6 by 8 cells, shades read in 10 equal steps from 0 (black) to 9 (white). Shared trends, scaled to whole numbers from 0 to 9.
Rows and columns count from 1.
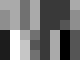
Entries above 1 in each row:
8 8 8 6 6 6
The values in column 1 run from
1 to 6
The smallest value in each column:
1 6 4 3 2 2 0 3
